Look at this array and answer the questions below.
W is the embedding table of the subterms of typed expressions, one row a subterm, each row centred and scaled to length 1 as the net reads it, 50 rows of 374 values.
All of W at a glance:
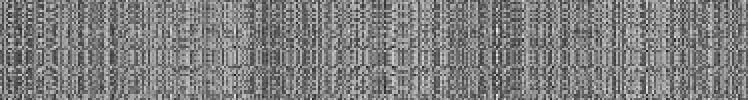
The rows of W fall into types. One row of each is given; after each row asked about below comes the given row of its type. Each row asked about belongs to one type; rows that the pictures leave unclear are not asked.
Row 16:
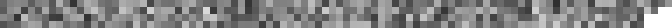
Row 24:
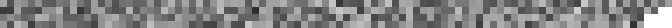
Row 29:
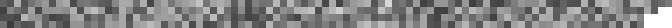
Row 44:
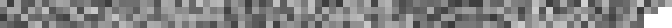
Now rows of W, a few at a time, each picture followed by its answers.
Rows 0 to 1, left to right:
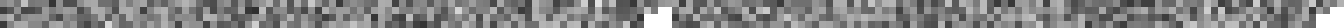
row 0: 16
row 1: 44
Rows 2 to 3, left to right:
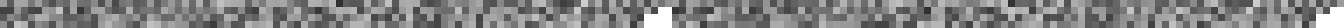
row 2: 24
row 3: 24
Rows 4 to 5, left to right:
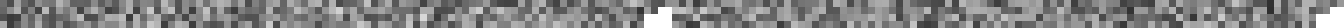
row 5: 44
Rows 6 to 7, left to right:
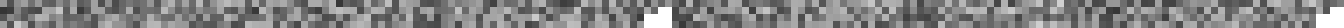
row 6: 24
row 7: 29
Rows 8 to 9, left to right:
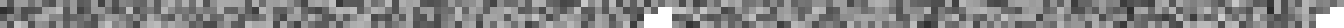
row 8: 24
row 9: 44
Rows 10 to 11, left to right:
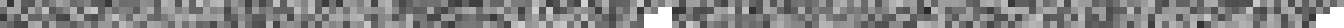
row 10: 44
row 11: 24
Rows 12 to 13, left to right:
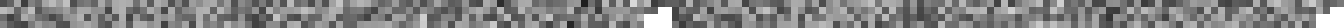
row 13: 29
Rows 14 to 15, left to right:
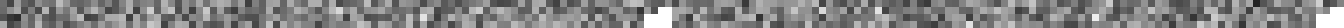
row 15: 16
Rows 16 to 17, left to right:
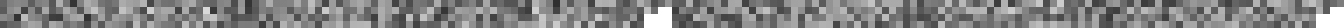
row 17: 29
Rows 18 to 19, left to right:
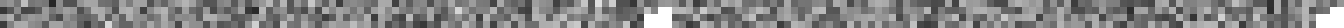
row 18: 16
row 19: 44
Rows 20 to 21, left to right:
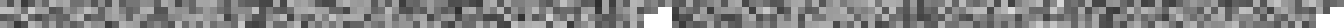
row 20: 44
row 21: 29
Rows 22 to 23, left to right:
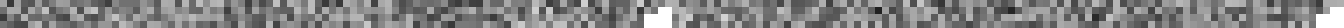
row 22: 44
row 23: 44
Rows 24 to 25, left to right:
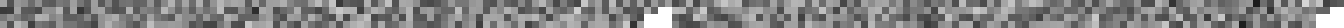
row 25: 29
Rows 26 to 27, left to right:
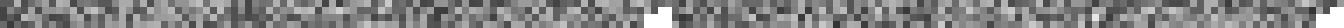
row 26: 29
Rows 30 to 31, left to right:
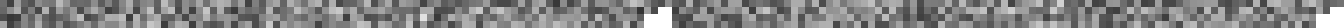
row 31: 29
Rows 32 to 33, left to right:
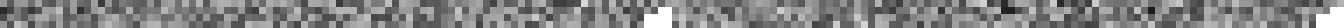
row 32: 24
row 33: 16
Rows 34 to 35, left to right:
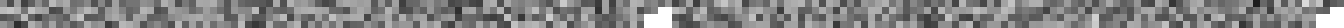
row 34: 44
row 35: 29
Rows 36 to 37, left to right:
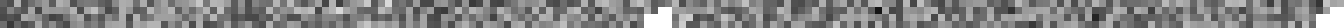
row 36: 29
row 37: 44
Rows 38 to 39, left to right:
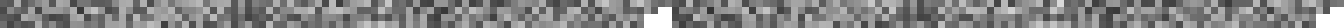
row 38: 29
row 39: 29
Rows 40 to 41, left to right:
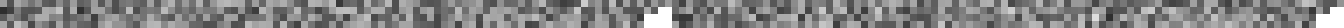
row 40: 24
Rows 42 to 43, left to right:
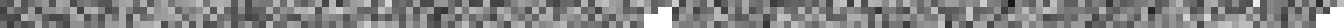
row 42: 29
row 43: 24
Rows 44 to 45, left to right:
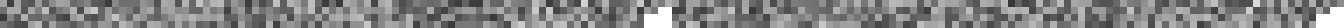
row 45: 24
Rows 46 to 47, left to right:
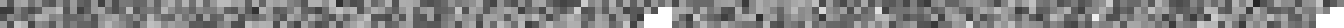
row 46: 24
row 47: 16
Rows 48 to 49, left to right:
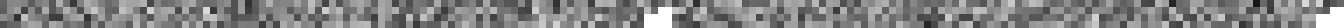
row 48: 16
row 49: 29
